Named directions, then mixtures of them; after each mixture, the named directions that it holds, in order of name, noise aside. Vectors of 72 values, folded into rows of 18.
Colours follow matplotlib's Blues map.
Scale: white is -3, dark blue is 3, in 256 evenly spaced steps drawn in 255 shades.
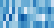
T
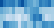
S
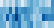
S, T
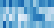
S, T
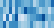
T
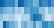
S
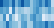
S, T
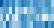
S, T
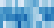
S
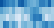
S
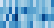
S, T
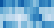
S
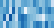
T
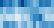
S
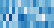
T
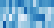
S, T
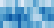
S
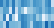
S, T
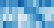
S, T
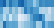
S, T
